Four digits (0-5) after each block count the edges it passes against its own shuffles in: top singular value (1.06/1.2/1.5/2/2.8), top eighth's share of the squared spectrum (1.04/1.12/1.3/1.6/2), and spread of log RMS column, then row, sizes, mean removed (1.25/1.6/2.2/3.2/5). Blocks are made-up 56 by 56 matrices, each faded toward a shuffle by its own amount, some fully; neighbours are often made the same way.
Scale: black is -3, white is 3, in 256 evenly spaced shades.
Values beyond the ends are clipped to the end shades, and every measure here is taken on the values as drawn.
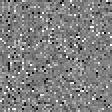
2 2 1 0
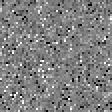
0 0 0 0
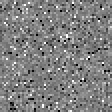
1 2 0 0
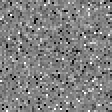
0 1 0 0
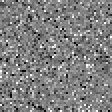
0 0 0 0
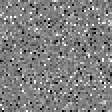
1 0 0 0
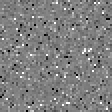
0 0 0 1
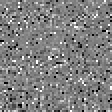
2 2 0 1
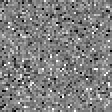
0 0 0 0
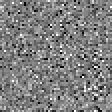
3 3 1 1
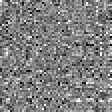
4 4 2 2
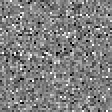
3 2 0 1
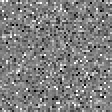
0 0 0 0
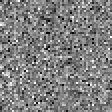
1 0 0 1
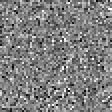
0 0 0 1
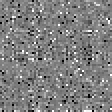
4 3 1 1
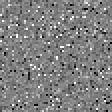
1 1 0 0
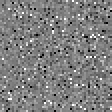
2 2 0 0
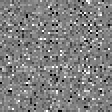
3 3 1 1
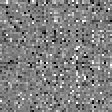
4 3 2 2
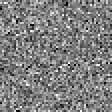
2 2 0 0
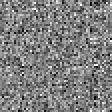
3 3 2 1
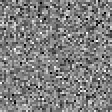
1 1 0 0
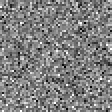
1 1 0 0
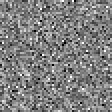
1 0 0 0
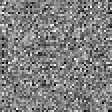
3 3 1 2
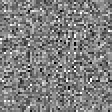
3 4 2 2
